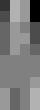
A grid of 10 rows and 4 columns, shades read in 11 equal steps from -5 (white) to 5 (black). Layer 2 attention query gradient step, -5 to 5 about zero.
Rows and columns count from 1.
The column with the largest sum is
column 4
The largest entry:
5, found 2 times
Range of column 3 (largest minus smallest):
1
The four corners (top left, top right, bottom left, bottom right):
3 5 -1 -2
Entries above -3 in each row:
4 4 4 4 4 4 4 4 4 4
